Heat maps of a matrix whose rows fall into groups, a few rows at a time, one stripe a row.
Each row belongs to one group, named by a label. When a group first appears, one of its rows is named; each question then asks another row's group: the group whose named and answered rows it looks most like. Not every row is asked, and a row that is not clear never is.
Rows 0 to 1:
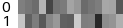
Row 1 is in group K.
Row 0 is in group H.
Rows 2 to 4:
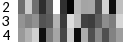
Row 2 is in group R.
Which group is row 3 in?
K
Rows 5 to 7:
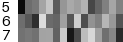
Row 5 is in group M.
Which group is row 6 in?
H
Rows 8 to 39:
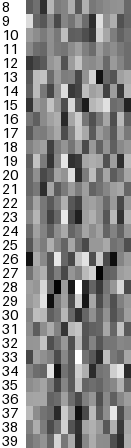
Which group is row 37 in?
R
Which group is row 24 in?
R
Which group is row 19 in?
R
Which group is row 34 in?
H
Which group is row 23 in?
R
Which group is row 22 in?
R
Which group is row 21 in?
H
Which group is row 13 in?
M
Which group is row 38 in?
R
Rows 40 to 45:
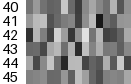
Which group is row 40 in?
R
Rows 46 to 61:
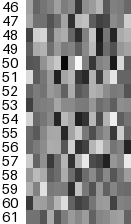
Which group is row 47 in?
K
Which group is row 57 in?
K
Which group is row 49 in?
M
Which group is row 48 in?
M
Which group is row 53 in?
M
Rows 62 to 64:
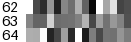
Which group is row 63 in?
H
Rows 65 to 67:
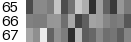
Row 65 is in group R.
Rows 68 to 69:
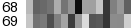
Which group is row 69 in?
K
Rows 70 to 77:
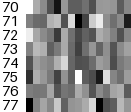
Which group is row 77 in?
M
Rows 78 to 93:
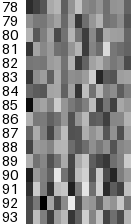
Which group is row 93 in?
R
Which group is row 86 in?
K
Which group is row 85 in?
M
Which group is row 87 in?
R
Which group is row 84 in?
H
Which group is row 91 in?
R
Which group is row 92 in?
H
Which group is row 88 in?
M
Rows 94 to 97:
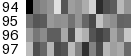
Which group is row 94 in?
M
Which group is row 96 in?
K
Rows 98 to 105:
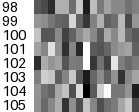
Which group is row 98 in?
H
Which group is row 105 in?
H
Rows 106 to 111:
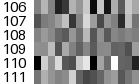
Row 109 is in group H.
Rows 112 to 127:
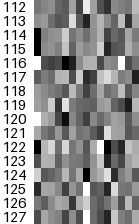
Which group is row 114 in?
M
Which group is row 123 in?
M
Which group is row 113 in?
R
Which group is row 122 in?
M
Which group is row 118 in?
R
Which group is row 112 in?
K
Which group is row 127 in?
K
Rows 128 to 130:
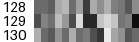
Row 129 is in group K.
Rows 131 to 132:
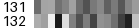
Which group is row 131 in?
M
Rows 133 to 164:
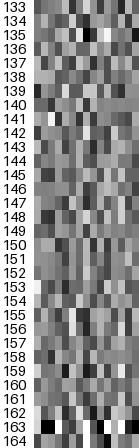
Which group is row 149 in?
H
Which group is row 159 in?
R
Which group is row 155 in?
R
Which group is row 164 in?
K
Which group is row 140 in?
H
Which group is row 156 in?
R
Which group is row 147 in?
R
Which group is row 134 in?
R
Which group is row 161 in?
R
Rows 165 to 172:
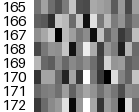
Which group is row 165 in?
R
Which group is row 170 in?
K
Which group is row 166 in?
H
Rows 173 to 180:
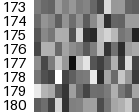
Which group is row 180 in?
H
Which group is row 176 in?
M
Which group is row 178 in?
H
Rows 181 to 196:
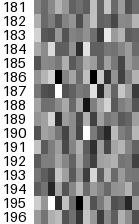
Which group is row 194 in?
H
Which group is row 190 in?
K
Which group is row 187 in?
H
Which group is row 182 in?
K
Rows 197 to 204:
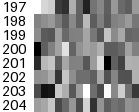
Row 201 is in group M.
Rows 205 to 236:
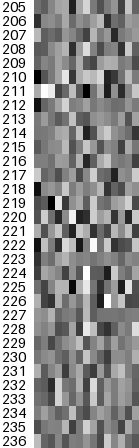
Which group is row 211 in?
M
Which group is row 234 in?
R
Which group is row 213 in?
R
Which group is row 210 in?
M
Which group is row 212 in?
M
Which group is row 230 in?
K
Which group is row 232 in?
H
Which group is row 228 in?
K
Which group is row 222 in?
R
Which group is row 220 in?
R
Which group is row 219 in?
H
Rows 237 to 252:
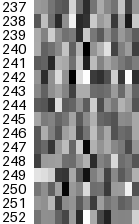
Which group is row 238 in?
R
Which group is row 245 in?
K
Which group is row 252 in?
K
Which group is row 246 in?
R
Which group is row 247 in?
H
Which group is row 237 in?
R
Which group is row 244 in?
H
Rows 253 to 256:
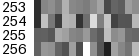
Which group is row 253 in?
M
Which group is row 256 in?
K
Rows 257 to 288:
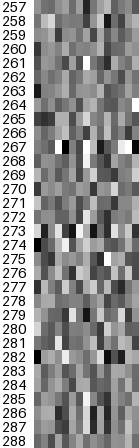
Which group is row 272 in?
K
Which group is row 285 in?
K
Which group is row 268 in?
K
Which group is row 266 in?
H
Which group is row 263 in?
M
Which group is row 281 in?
H
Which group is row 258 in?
M
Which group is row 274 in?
M
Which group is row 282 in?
M
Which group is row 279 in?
R
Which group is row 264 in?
K
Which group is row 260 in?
M
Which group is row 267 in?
H
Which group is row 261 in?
K
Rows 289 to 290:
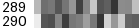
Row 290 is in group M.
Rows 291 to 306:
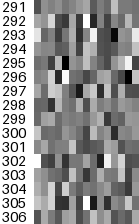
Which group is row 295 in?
H
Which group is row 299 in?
M
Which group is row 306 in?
R
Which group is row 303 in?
R
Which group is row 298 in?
H
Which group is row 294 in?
K
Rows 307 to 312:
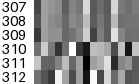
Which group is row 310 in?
R
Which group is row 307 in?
K
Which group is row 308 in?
K
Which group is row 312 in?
H
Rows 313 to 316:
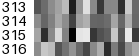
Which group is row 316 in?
M
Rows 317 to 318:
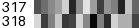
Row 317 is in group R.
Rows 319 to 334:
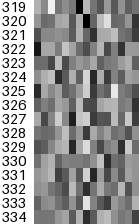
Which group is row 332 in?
R
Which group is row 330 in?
M
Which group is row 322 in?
M
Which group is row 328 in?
H
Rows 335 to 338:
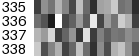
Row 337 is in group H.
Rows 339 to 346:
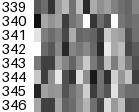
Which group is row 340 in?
K
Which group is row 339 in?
H
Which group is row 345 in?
K
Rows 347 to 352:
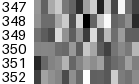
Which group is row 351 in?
M
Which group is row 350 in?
K
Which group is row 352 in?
K
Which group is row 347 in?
H
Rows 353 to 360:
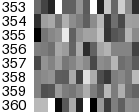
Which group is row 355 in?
M
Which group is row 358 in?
K
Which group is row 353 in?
H
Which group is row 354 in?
M
